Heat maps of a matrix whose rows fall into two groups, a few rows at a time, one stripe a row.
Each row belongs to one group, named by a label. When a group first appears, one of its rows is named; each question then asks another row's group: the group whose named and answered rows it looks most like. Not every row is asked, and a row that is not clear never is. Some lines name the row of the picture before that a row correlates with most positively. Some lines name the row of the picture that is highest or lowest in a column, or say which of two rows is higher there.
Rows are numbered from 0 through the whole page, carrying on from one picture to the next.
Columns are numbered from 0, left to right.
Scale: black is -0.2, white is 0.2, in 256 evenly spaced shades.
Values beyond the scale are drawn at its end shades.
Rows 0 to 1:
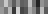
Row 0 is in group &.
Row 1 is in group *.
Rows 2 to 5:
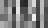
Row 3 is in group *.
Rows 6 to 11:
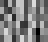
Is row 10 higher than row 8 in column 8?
No
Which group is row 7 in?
*
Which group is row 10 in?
&
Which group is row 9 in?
*
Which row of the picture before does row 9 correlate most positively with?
2
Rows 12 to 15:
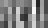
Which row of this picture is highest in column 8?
13
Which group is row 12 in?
*
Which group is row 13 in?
*
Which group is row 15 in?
*
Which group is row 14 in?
*
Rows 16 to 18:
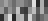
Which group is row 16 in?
*
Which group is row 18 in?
&
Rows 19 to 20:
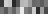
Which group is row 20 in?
*
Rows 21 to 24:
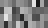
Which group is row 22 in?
&
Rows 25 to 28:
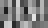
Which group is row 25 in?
*
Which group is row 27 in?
*
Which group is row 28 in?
&
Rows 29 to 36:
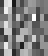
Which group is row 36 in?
&
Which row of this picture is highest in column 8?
31
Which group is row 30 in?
&
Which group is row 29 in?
&
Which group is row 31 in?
*
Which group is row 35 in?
&
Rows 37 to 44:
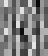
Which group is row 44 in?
&
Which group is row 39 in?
*
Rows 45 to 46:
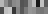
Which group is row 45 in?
*
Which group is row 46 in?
&
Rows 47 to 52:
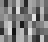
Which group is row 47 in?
*
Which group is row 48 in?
*
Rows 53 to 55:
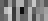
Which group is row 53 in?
*
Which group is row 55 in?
&
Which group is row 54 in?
&
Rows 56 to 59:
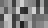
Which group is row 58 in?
&
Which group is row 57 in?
*
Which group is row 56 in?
*
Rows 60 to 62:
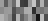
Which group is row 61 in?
&
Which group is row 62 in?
*
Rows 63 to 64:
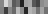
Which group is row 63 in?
&
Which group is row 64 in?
*
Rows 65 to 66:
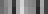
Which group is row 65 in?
*
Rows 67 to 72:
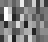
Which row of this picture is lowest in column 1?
70
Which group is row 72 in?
&
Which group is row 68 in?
&
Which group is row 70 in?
*
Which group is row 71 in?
&
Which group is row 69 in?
&
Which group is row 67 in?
*
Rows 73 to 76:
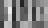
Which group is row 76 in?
&
